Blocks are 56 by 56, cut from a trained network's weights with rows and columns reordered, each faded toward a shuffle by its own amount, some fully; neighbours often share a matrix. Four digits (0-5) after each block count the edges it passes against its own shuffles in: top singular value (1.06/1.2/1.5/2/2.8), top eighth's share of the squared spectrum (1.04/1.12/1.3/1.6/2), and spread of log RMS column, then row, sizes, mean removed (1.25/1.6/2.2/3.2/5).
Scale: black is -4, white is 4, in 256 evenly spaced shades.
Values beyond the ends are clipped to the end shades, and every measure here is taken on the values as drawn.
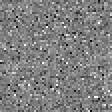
0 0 0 0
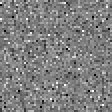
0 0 0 0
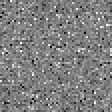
0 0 0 0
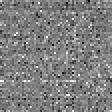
2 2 1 0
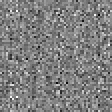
3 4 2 2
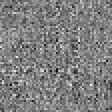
3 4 2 2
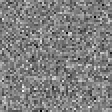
2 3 1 1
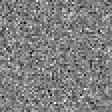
0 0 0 0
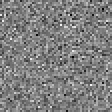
2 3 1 1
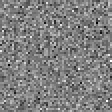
2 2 0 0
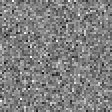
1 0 0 0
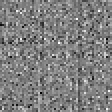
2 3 1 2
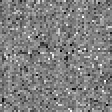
1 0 0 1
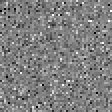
0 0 0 0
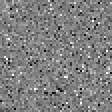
0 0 0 0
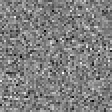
2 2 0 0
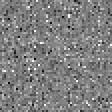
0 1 1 0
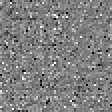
1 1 1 0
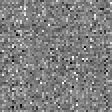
2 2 2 0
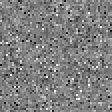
0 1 1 0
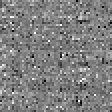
2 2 2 0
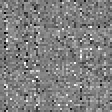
2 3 3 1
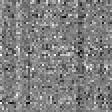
3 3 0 3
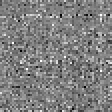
2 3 0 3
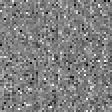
1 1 0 1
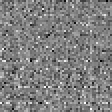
2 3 0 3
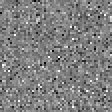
1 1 0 1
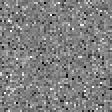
0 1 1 0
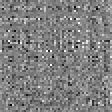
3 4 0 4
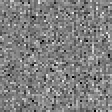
2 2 0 1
